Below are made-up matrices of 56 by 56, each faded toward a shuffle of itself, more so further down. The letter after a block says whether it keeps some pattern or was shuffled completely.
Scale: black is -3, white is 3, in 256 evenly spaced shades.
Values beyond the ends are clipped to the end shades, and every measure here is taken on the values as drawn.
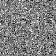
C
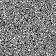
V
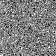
V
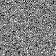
C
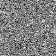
C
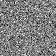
V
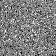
V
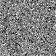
V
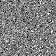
V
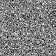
C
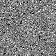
V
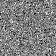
V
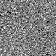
C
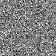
C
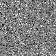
V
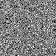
C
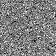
V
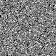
V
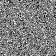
V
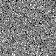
C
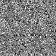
C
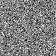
V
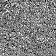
C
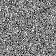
V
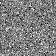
V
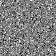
C
